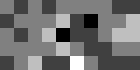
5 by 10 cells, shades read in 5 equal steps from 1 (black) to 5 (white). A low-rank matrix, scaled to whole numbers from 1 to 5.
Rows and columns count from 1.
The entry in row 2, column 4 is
3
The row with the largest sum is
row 4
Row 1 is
3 2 3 2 3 3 3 3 2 2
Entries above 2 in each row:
6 7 6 8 4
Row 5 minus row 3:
-1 1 1 -2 1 3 1 -1 -2 -2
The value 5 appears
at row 5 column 6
